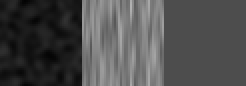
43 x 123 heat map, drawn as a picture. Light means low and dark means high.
It is made of 1 by 3 panels. Panel 1,1: very high, blotchy, faint in contrast. Panel 1,2: middling, streaked downward. Panel 1,3: high, flat.
